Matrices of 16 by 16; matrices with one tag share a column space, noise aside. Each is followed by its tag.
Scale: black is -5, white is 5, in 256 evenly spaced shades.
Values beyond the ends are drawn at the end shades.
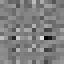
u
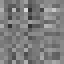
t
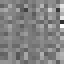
t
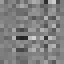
u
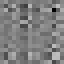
t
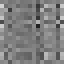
t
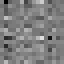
u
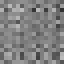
t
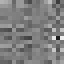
u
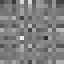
u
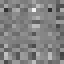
t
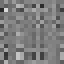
t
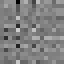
u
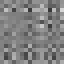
t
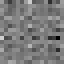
u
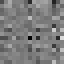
u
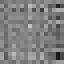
t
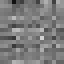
u
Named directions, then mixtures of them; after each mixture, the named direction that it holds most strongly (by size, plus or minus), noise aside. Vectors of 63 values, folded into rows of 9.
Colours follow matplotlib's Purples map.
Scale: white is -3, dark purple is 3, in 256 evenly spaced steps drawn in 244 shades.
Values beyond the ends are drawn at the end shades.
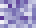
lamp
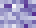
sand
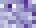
sand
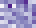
lamp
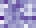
lamp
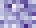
sand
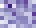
lamp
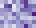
sand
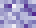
sand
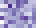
lamp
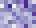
sand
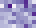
sand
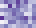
lamp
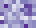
sand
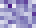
lamp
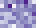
sand
